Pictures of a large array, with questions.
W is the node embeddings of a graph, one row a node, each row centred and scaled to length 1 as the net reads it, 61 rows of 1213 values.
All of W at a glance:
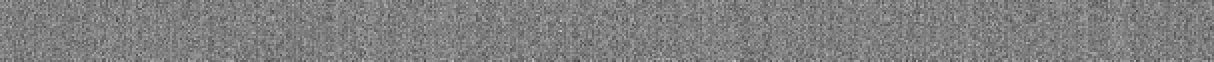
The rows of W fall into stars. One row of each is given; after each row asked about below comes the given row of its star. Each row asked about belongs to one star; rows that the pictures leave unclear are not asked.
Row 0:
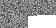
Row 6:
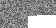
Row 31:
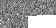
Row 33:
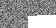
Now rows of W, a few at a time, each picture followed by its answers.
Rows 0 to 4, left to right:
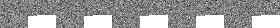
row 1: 0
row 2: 33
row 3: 6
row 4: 0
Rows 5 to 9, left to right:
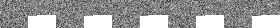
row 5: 33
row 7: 0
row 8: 31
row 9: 33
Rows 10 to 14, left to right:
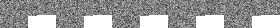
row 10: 31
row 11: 6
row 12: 31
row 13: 6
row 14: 0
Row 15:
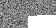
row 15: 6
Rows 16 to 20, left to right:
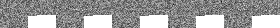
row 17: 33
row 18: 33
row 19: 33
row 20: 33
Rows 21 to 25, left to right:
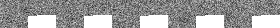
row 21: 0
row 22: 31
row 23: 0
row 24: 31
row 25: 31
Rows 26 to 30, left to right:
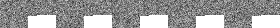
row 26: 0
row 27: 33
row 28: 31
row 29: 33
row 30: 0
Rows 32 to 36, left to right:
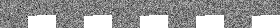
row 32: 31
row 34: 6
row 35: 31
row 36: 33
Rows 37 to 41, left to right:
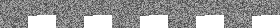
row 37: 31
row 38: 31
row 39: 0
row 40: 33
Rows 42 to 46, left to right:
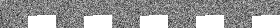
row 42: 6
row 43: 33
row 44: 0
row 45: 6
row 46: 31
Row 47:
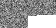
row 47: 33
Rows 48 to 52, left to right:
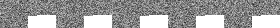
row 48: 0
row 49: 33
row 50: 0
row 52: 31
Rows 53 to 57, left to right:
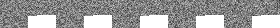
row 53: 31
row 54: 6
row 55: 6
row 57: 33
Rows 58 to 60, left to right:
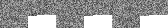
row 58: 31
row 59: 31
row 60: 31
